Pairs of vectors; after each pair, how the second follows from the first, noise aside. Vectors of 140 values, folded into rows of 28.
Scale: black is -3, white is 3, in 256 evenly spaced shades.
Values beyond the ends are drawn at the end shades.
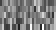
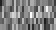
shuffled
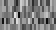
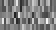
negated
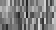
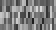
shuffled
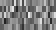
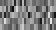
negated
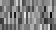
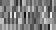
negated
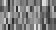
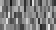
shuffled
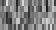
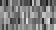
shuffled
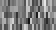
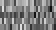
shuffled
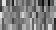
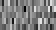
shuffled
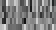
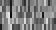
shuffled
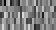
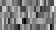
shuffled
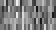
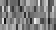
shuffled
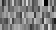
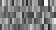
negated
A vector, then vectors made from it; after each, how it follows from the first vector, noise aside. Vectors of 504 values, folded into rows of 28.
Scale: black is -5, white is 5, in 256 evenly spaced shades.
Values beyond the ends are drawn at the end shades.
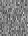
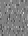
partly zeroed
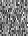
scaled up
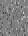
partly zeroed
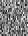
scaled up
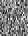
scaled up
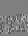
partly zeroed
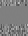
partly zeroed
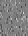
partly zeroed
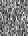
scaled up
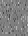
partly zeroed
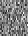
scaled up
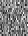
scaled up
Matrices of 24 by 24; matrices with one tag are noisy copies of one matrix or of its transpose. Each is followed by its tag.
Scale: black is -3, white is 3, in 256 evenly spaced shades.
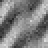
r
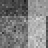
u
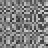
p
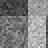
u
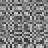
p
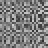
p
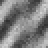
r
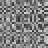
p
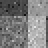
u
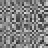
p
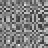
p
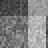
u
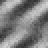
r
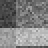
u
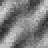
r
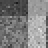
u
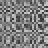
p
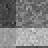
u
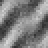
r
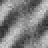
r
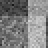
u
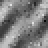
r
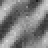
r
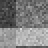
u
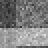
u
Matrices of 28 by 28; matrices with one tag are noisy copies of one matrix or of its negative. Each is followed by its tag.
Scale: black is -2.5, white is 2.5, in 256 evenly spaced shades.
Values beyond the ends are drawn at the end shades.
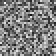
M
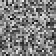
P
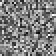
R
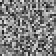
R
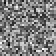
P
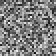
M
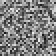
M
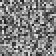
R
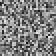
R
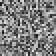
R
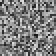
R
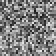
P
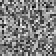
R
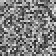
M
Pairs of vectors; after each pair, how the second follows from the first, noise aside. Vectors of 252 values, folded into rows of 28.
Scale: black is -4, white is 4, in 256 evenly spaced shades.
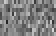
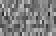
reversed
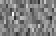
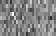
sign-scrambled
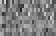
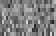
reversed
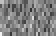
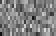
sign-scrambled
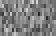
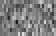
reversed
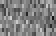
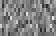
sign-scrambled
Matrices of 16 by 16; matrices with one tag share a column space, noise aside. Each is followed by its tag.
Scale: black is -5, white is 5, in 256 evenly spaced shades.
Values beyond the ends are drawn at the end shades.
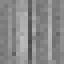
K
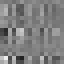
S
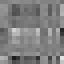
S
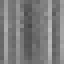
K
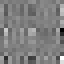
S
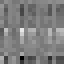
S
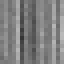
K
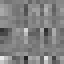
S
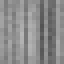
K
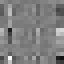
S
